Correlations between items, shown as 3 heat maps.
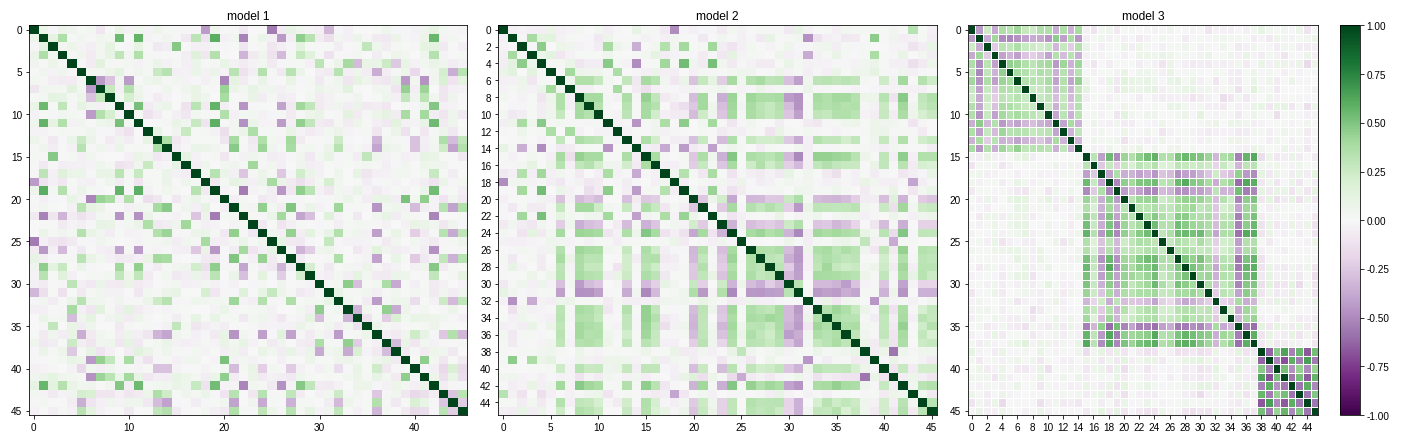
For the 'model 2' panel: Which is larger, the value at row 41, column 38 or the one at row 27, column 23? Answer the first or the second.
the second
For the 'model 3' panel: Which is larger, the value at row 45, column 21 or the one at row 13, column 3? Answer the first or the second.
the second
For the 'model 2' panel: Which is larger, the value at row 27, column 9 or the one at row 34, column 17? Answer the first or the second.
the first
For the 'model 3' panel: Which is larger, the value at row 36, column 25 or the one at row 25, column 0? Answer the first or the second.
the first
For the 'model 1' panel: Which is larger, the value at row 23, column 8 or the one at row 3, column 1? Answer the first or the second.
the second
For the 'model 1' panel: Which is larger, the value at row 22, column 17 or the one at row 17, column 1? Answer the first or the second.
the second
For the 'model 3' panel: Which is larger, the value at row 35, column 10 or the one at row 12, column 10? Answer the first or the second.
the second
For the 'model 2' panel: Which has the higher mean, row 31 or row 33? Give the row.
33
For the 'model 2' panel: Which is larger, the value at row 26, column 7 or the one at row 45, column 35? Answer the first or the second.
the second
